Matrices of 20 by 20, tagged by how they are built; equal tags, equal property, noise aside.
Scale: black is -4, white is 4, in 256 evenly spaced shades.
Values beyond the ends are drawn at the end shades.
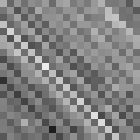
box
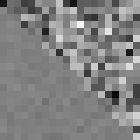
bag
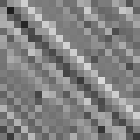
box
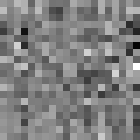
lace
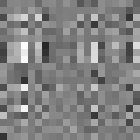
lace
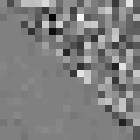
bag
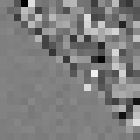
bag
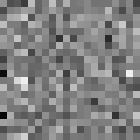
lace
